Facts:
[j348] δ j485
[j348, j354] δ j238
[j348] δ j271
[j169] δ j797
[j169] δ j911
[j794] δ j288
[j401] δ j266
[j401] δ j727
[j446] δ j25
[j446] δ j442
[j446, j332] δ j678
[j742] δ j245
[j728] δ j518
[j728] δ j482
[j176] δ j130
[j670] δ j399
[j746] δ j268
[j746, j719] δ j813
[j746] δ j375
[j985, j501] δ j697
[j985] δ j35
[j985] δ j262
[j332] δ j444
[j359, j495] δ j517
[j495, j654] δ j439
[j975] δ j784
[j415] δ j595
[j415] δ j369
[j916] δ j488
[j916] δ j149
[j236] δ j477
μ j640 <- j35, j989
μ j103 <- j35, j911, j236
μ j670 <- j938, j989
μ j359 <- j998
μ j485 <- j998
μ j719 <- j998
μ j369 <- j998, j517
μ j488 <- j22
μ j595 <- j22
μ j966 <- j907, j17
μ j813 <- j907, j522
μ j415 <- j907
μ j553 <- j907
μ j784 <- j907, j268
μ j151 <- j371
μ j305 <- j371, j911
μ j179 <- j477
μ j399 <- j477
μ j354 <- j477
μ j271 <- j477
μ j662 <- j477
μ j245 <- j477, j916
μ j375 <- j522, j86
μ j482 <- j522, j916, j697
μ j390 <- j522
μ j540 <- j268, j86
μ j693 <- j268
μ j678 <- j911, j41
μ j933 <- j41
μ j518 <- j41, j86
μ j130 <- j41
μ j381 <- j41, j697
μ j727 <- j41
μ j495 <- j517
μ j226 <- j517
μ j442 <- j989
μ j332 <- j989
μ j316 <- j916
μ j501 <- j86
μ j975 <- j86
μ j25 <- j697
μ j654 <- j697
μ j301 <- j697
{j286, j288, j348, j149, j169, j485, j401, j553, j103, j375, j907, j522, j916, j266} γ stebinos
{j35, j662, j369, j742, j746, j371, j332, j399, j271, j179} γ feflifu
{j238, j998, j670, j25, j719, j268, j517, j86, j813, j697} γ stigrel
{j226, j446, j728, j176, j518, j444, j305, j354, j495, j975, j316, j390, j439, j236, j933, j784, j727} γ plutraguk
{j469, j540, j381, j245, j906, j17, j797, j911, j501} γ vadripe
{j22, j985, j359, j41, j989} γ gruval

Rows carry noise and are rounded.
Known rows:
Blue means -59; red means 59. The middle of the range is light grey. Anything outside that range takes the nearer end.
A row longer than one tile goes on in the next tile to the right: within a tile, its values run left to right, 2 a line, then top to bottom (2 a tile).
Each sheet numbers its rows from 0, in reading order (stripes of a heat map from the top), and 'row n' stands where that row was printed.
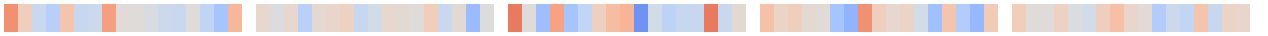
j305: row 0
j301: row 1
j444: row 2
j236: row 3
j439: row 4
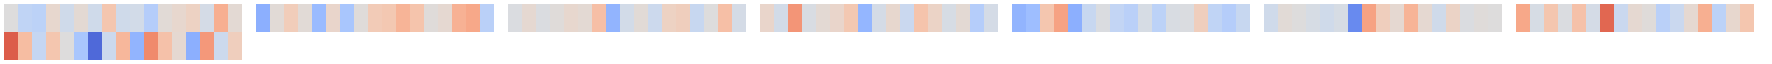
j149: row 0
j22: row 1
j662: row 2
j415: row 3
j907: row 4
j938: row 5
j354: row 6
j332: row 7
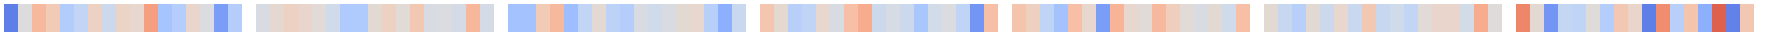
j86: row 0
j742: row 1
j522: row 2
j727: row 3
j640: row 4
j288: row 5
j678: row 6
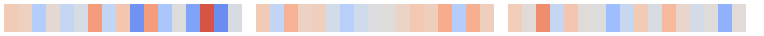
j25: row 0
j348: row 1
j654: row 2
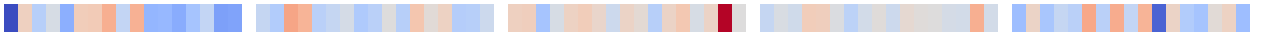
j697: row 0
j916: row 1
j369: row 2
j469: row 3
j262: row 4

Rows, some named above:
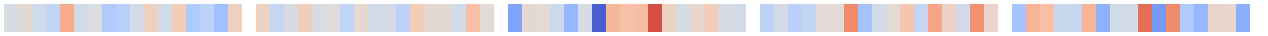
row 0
j381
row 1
j286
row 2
j989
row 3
j271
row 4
j985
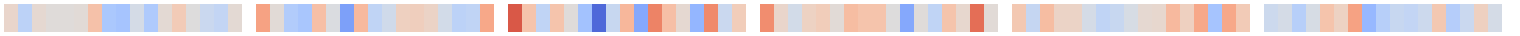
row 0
j553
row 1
j103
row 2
j332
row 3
j226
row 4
j348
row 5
j245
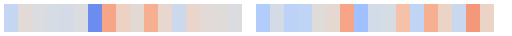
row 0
j938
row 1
j271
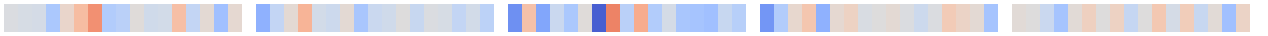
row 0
j482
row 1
j17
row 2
j35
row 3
j477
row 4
j130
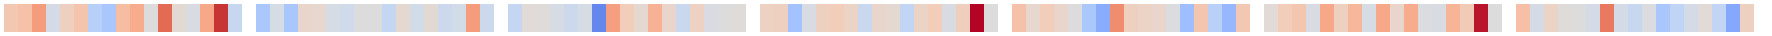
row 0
j359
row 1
j797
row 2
j938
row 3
j369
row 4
j236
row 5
j719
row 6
j390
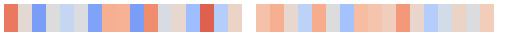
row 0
j442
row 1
j670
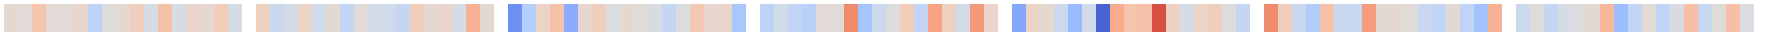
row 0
j794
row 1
j286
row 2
j477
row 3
j271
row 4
j989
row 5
j305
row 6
j399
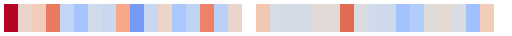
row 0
j446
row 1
j784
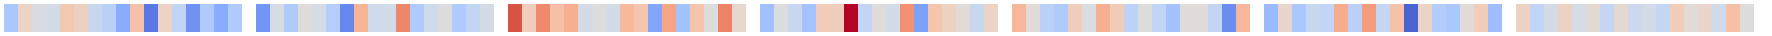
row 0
j501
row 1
j911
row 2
j495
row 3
j813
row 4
j518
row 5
j262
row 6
j286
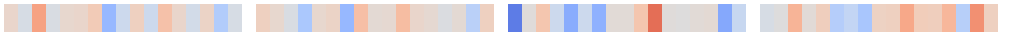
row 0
j415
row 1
j151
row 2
j41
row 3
j746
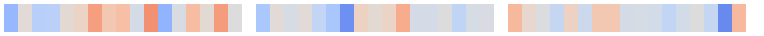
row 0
j238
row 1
j371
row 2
j933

